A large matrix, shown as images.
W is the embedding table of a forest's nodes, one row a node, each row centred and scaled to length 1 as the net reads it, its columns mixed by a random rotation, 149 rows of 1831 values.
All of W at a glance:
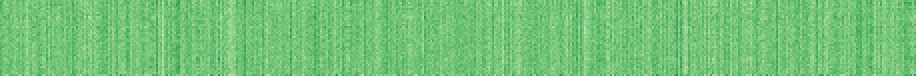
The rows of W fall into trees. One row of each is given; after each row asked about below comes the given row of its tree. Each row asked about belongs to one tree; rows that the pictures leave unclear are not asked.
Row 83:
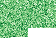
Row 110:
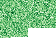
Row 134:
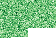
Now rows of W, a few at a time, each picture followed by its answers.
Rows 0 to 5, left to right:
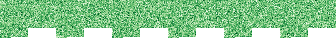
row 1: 110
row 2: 134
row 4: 134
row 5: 134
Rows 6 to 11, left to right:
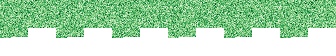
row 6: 134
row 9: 110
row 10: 134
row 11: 134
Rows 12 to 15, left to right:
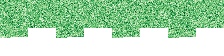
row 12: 110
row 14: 110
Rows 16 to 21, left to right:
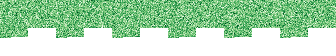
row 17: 134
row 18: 83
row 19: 134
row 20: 83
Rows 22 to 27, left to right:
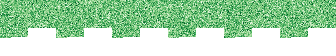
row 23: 110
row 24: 134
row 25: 110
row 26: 134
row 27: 134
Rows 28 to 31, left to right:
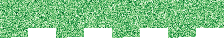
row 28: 134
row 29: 134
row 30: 110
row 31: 83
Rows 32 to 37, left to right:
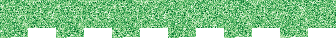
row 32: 110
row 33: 110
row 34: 110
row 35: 134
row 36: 110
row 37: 110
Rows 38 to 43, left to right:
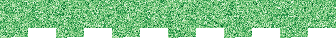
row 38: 110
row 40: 110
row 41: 83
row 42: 134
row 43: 134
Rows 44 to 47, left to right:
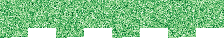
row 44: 134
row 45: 134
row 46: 83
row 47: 110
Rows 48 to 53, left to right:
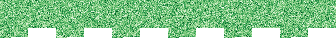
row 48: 134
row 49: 110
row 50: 134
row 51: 134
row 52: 83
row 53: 134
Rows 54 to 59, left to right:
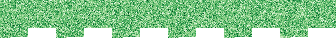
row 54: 83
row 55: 83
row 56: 134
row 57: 134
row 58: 83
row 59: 110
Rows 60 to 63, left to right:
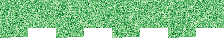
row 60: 134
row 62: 110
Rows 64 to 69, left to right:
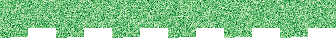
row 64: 83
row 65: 134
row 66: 134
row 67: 134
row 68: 110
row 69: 110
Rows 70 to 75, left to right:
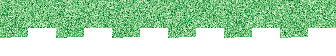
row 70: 134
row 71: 134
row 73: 134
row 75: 110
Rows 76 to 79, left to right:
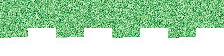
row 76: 134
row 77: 110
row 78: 83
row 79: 134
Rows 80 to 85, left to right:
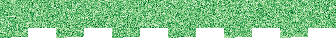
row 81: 83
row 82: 134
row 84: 110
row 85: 110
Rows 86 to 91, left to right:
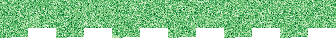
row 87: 134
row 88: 110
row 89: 110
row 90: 134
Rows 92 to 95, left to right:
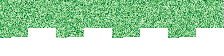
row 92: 134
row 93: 110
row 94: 134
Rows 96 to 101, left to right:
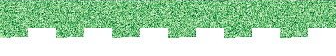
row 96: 110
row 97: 110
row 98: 83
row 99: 134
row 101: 134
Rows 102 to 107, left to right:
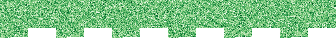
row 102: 110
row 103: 110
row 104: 110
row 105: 83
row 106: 134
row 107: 134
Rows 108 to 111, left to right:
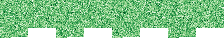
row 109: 110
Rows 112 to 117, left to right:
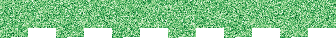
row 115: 110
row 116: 134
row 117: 134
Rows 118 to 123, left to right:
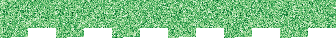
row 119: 134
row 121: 110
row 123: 134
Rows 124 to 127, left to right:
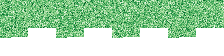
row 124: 134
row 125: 134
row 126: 110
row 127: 134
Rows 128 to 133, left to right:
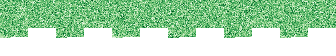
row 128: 110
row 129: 134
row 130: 110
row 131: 134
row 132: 134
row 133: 110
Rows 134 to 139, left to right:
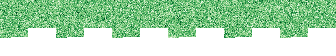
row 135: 134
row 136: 83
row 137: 110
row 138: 134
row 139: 110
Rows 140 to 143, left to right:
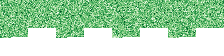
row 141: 134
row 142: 110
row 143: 110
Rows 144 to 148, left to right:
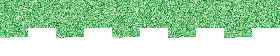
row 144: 110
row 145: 83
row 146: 110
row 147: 134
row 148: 134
